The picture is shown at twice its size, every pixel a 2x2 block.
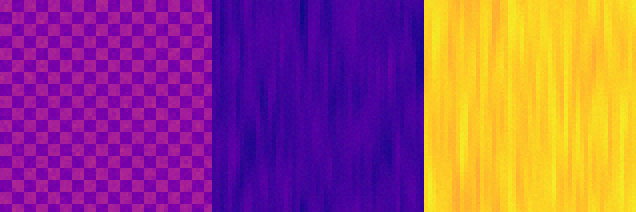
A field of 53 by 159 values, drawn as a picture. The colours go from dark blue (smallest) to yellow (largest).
It is made of 1 by 3 panels. Panel 1,1: low, checkered. Panel 1,2: very low, streaked downward, faint in contrast. Panel 1,3: very high, streaked downward, faint in contrast.
